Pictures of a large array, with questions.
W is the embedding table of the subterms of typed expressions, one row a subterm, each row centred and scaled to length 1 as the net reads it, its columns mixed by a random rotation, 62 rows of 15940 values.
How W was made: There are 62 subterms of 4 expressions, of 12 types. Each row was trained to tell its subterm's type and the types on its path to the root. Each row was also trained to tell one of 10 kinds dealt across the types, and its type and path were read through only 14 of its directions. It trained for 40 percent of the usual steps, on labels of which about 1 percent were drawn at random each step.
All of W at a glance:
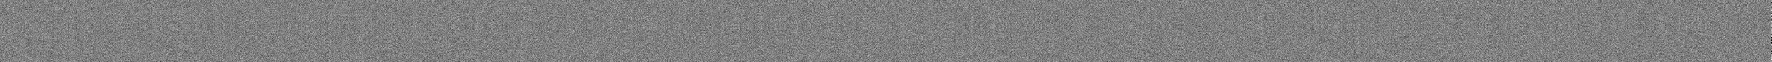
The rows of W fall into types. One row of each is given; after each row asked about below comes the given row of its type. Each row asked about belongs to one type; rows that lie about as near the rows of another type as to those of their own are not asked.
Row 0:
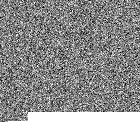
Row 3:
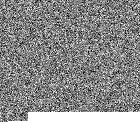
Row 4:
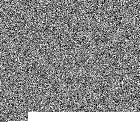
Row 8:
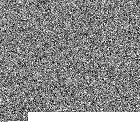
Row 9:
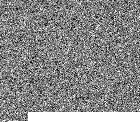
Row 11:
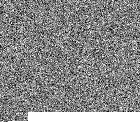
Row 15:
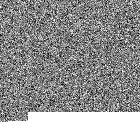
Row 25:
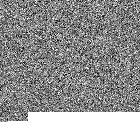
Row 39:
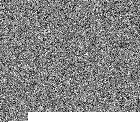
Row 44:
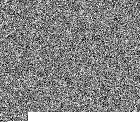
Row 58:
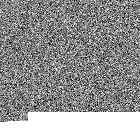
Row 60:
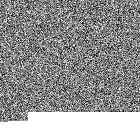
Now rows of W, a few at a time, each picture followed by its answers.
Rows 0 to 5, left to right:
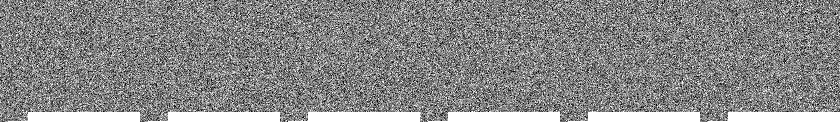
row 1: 58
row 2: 60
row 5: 4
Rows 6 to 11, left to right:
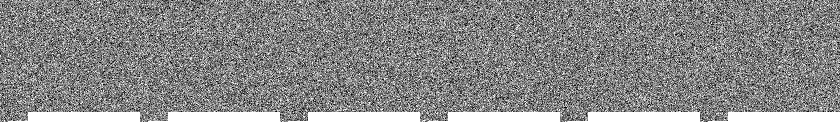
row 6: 58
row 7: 9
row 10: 44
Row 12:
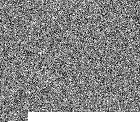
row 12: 25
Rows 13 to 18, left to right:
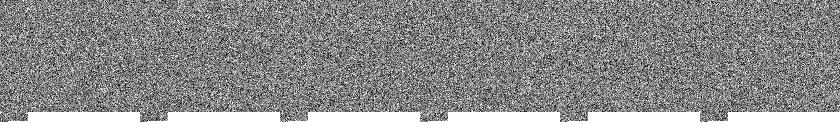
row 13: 3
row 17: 39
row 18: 11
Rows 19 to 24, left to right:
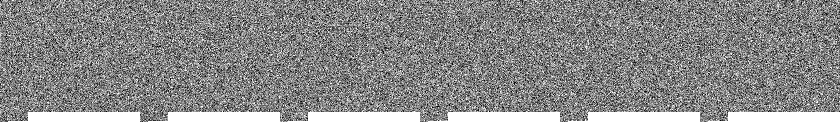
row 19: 3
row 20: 0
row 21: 44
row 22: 58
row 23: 60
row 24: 25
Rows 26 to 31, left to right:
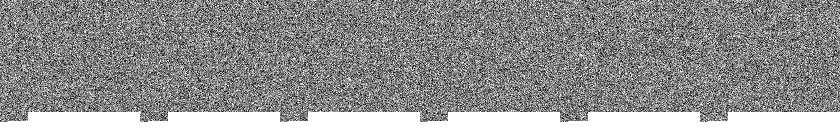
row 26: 39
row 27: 11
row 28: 25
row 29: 0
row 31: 39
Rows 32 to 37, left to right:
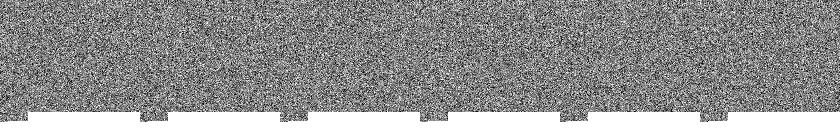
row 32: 58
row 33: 3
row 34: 60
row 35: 44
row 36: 0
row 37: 8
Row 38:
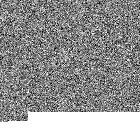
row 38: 9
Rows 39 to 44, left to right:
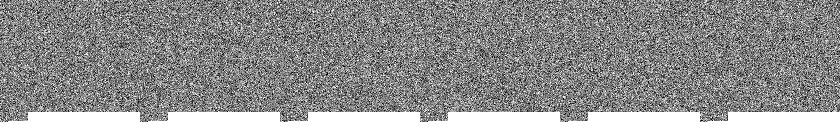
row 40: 60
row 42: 3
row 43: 39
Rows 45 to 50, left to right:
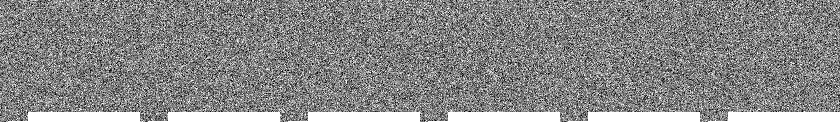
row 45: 25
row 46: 11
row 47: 58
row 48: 8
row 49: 25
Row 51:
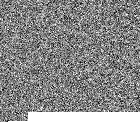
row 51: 4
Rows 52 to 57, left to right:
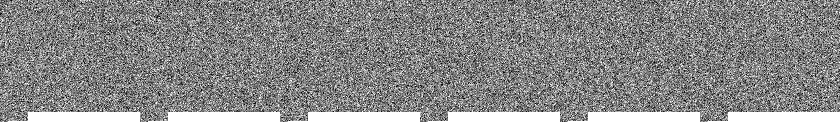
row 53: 60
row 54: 44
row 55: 3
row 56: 0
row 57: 44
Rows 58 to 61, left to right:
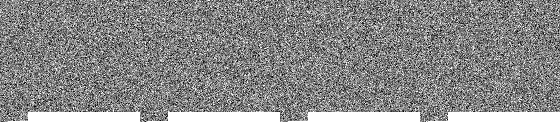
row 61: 15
